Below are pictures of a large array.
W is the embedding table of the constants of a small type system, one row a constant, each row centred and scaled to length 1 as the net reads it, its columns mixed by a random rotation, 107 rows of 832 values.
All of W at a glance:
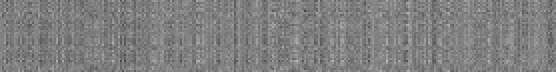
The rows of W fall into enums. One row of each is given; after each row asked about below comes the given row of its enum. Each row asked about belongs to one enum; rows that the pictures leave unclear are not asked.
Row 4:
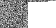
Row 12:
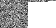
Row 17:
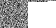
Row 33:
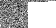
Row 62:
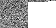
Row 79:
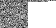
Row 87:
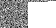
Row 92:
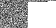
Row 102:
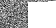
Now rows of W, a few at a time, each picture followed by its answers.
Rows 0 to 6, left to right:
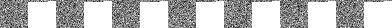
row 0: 87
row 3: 62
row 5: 33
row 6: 17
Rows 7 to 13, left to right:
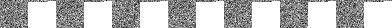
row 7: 87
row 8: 62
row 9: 4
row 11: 92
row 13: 17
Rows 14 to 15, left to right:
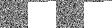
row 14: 87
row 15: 17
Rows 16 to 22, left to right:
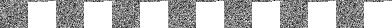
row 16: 102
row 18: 4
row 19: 62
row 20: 62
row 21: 4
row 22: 17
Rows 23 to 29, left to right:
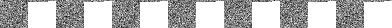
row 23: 4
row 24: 102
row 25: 4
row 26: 92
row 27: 62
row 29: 102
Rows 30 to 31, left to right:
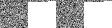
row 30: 79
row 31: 17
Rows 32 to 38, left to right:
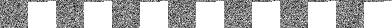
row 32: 17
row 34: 12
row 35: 92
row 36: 62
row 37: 62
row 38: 4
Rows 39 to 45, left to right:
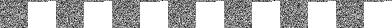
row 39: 79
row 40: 92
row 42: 92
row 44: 17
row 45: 79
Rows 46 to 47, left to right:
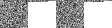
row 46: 4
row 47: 17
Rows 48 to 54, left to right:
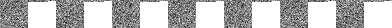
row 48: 62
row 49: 102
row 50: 17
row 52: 17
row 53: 62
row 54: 102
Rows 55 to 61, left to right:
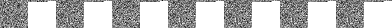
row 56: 92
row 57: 62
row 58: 92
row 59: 92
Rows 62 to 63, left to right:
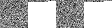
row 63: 17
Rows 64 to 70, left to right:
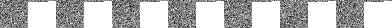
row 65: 92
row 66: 33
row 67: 87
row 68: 79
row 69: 102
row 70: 17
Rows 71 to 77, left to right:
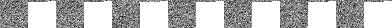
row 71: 62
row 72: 62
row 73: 102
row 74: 79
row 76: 12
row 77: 17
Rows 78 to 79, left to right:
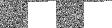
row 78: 4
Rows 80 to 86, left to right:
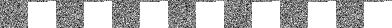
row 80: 17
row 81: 79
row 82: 92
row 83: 33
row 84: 4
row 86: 79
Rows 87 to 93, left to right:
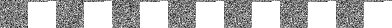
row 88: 4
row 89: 33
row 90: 92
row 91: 92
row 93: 92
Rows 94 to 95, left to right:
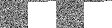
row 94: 87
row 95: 62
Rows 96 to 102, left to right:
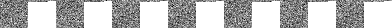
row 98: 102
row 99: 102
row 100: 92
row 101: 4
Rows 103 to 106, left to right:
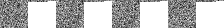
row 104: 4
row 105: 4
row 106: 62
